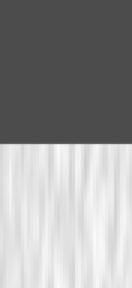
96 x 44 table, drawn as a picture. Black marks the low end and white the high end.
The table splits into 2 rows of 1 panel. Panel 1,1: low, flat. Panel 2,1: very high, streaked downward, faint in contrast.
